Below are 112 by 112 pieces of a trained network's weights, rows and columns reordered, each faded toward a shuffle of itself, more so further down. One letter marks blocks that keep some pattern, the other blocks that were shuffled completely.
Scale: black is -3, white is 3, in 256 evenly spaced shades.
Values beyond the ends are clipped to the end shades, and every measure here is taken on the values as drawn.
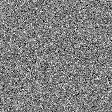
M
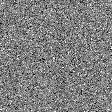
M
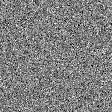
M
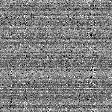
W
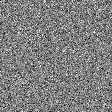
M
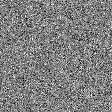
M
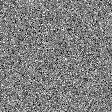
M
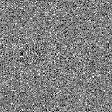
W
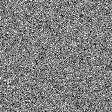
M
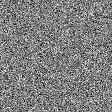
M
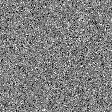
M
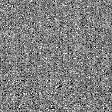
W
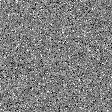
M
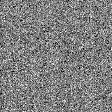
W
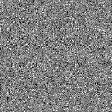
W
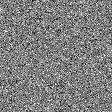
M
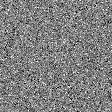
M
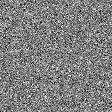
M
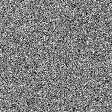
M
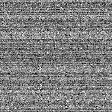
W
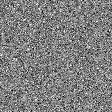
M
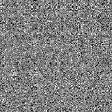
W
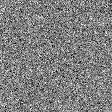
M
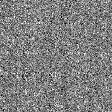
W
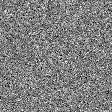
M
